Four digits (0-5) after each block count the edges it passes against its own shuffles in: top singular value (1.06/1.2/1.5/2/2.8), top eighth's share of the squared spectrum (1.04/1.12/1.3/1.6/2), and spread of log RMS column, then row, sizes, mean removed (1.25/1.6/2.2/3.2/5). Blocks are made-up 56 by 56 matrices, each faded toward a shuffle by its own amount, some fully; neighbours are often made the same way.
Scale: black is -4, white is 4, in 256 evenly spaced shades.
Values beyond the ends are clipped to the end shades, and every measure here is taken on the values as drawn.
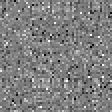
3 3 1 1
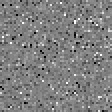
1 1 0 0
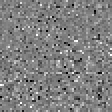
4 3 1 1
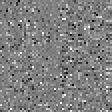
3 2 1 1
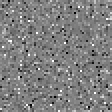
1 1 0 0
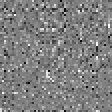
4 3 2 2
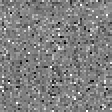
3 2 1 0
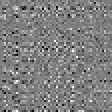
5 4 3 3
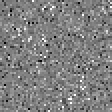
2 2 0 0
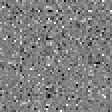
3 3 1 1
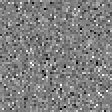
1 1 0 0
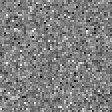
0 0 0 0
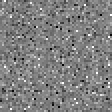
2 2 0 0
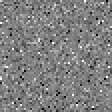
1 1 0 0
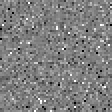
2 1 0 0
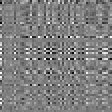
5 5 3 4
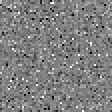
1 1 0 0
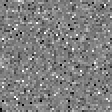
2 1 0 0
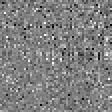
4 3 1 2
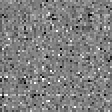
3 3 1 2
